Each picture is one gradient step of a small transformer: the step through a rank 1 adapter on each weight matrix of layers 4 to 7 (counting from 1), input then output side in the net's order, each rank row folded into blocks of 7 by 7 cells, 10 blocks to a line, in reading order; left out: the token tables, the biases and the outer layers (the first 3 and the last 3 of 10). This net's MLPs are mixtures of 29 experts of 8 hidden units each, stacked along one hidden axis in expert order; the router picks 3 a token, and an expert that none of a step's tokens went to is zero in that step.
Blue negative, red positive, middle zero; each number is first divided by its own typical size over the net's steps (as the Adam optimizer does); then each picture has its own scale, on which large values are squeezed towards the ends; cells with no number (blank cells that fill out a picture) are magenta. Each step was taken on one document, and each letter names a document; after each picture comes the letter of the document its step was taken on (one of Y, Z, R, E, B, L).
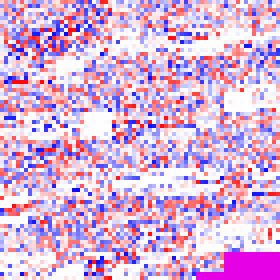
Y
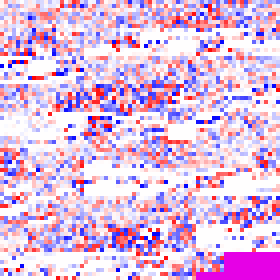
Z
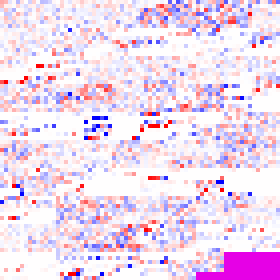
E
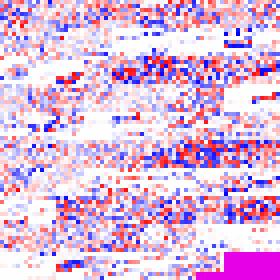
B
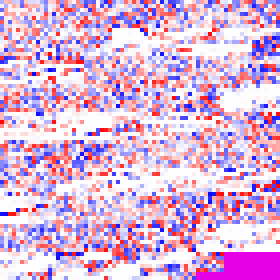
Y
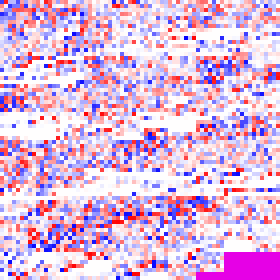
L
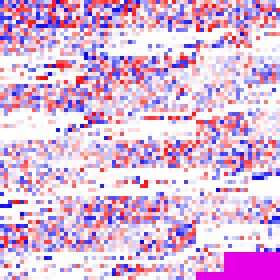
L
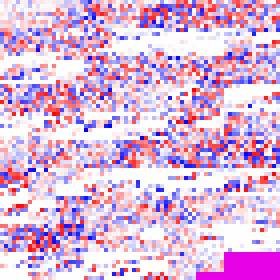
B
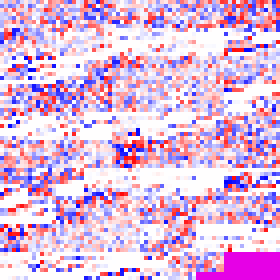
B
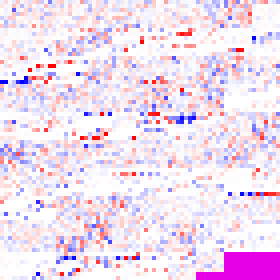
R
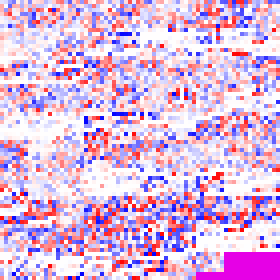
Z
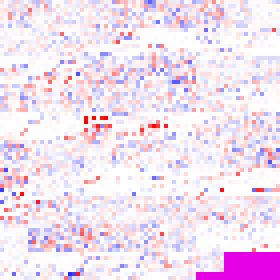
Z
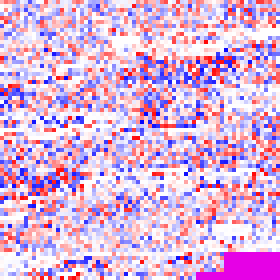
Y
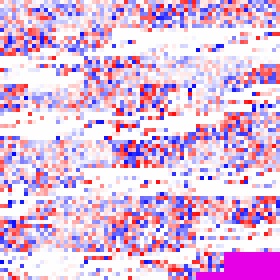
L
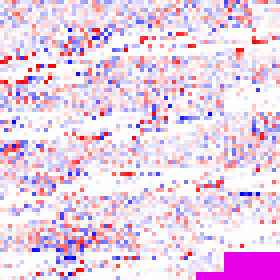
R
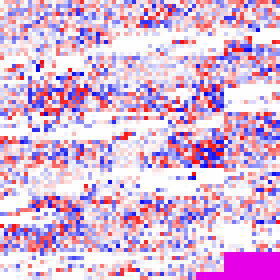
B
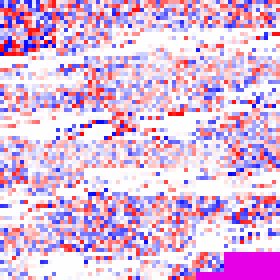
L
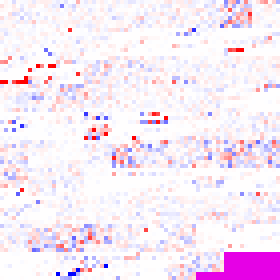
R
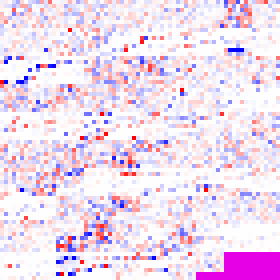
R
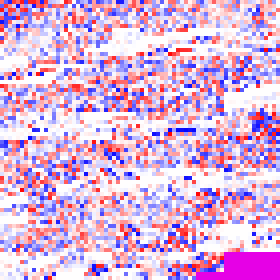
Y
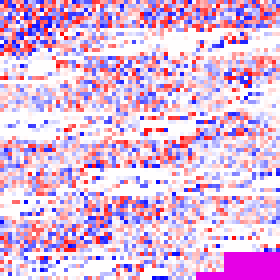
L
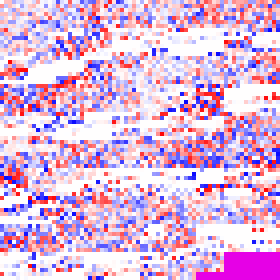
B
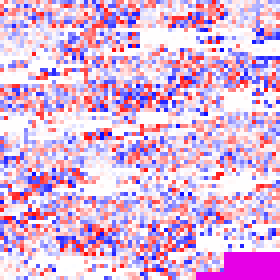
Z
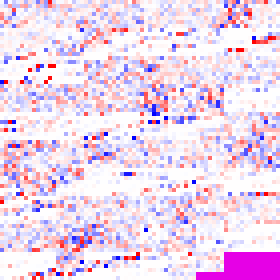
R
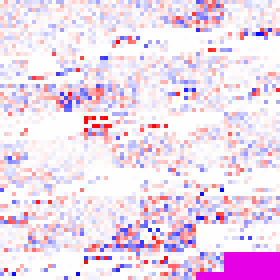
Z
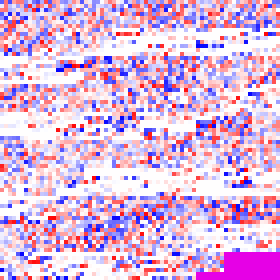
L
